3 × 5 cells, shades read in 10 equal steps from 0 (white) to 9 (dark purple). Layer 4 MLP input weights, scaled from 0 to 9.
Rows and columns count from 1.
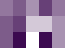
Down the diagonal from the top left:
5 7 0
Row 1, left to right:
5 6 4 7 5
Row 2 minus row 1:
1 1 -2 -5 -1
